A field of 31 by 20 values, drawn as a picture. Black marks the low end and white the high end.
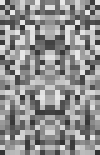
Histogram: flat. Odd rows or columns: none. Mirror symmetry: left to right. Seam: none. Grain: fine.
